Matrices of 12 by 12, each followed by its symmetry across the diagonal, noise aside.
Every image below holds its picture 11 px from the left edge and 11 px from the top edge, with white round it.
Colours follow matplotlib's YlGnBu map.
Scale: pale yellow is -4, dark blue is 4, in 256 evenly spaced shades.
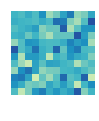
antisymmetric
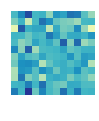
antisymmetric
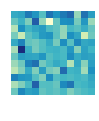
antisymmetric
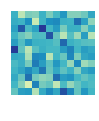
neither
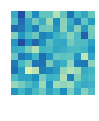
neither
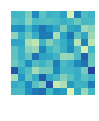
antisymmetric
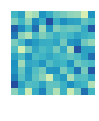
antisymmetric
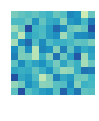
neither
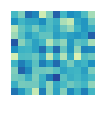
antisymmetric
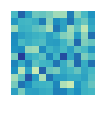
neither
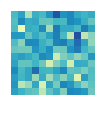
neither
